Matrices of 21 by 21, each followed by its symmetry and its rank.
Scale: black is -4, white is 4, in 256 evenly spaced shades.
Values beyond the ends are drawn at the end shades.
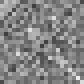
symmetric, full rank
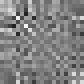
symmetric, rank three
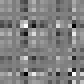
symmetric, rank two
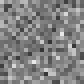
symmetric, full rank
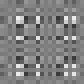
symmetric, rank one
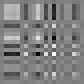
symmetric, rank one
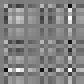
symmetric, rank one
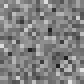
symmetric, full rank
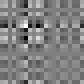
symmetric, rank one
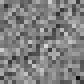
symmetric, full rank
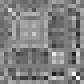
symmetric, rank three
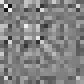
symmetric, rank three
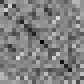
symmetric, full rank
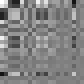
symmetric, rank two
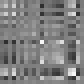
symmetric, rank two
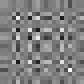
symmetric, rank two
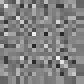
symmetric, rank three
